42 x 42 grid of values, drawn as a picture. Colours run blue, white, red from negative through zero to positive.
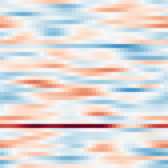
Grain: streaks across. Odd lines: row 32. Ninth with the highest average: bottom left.
